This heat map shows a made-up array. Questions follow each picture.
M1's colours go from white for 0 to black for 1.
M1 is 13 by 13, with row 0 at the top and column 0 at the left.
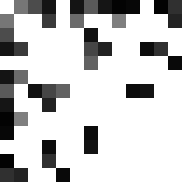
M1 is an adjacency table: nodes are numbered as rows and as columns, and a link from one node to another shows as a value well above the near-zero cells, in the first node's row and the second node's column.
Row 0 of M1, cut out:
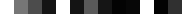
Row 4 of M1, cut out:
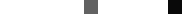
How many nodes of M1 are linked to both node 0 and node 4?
2
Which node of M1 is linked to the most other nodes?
node 0
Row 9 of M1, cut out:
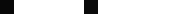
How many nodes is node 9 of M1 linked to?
2
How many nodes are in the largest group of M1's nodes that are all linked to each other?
3
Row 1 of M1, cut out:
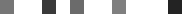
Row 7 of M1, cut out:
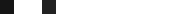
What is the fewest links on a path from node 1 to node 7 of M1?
2
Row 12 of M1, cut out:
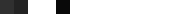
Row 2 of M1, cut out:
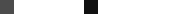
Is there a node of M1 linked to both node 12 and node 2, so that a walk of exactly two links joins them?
yes
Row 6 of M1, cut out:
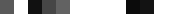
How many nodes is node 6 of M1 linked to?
6
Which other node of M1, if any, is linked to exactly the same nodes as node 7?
node 11
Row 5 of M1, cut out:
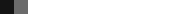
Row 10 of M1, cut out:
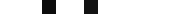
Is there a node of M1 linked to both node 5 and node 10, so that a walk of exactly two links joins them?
no
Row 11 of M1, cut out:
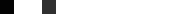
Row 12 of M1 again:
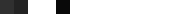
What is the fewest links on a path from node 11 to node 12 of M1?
2
